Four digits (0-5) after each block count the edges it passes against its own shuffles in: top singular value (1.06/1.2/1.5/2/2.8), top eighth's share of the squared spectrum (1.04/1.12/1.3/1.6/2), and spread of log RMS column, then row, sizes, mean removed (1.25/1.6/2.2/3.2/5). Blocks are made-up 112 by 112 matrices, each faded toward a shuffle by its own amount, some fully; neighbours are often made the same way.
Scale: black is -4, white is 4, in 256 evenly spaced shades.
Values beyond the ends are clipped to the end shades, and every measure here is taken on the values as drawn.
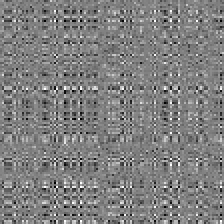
5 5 4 4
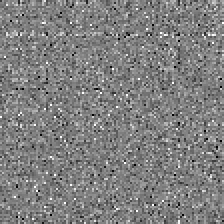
4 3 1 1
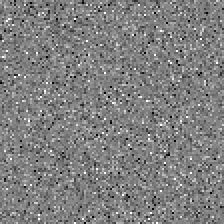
0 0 0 0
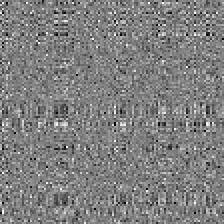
5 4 3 3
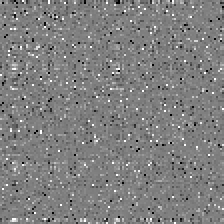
4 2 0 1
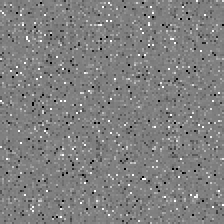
2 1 0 0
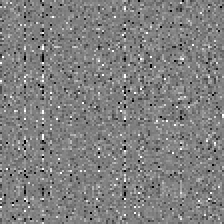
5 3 2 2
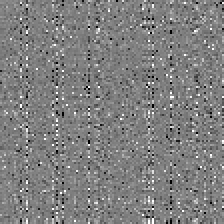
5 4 3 2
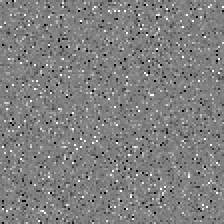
0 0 0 0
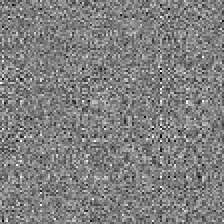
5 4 3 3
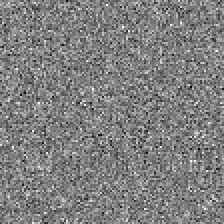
3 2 1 1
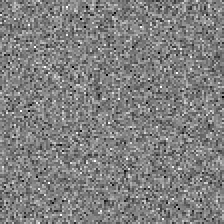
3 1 0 0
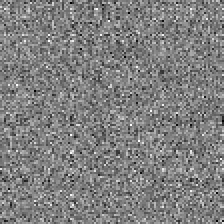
4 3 2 2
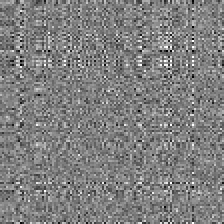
5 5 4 4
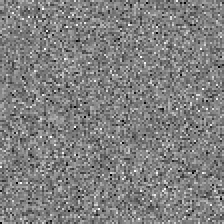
2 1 0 0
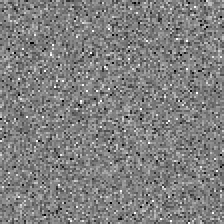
1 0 0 0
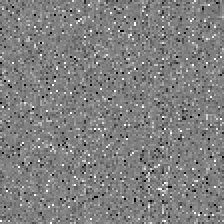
2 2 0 0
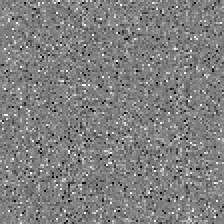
3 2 1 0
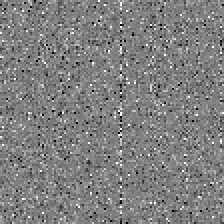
4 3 2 0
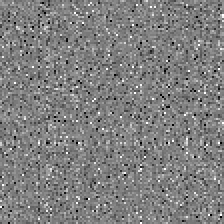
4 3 2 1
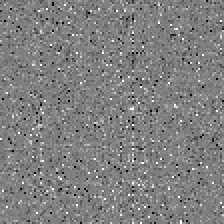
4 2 1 0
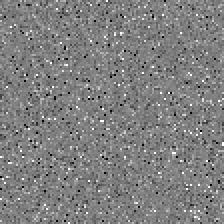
1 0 0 0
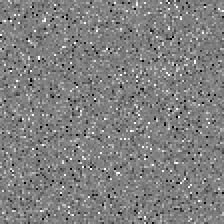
0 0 0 0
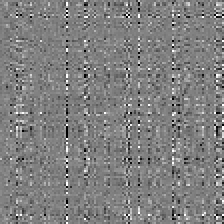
5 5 4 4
